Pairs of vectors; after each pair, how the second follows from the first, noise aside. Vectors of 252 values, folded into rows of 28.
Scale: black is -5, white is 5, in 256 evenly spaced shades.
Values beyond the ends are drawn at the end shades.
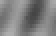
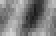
scaled up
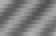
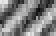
scaled up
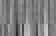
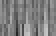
copied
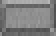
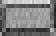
scaled up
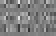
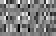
scaled up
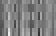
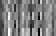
scaled up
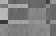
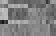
copied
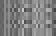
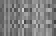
copied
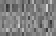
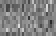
copied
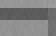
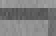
copied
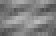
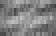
copied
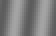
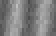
copied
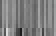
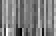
scaled up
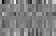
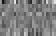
copied
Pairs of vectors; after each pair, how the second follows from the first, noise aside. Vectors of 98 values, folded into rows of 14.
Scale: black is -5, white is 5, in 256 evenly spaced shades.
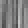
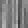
negated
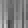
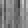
reversed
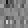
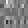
negated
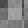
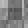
negated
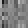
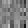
reversed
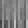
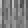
reversed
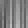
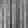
negated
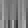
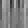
reversed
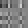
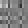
negated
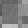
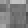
reversed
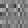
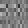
negated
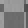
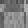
negated
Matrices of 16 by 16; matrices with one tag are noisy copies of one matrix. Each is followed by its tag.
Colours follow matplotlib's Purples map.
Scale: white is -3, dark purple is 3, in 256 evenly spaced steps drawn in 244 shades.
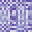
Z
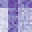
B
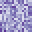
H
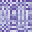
Z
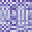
Z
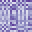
Z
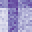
B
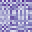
Z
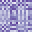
Z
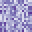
H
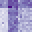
B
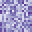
H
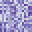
H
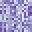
H
